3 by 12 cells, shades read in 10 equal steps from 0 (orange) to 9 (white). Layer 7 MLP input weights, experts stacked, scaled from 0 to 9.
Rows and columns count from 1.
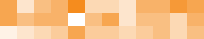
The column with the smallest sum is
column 12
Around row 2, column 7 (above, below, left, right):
6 5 4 7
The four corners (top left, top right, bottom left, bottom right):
2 2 8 4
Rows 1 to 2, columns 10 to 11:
3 1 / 4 6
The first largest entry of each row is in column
2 5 1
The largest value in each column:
8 7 6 5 9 6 6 7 5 4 6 4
